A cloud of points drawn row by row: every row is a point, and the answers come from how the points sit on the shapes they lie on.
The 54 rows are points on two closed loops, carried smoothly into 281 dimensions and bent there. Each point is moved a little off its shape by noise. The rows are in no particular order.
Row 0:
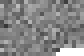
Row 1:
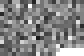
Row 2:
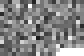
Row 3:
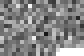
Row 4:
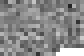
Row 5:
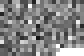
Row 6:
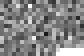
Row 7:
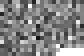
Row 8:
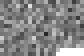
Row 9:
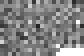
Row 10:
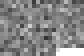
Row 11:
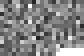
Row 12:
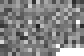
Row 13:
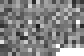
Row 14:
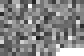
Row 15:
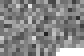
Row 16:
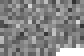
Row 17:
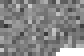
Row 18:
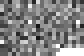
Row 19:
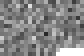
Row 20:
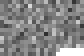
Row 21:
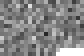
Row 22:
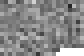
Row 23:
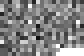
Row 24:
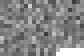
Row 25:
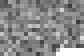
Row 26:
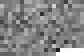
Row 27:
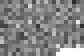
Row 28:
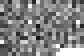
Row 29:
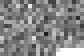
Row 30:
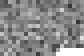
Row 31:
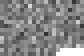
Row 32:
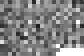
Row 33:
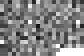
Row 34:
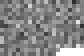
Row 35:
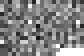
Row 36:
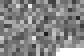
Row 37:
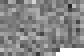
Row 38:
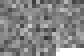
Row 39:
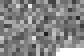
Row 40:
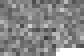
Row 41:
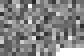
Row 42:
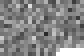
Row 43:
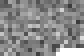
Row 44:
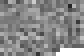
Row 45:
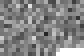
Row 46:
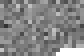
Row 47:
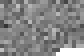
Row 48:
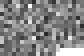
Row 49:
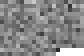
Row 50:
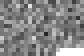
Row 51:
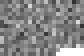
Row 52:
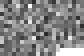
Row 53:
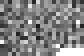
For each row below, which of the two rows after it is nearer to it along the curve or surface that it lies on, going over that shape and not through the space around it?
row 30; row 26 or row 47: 26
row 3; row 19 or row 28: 19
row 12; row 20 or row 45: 20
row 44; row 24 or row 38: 38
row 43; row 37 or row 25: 25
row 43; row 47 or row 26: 26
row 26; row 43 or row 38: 43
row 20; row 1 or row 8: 8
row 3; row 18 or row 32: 18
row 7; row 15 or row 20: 15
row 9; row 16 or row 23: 16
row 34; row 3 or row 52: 3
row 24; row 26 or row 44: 26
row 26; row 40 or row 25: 25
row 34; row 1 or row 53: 53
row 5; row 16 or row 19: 19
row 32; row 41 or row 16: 16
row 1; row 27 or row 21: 21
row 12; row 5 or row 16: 16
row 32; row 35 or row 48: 35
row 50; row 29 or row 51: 29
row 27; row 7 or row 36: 36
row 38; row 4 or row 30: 30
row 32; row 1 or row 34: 34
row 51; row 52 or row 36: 36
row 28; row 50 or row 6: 6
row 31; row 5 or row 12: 12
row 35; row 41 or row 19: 41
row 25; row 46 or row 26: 26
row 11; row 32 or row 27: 32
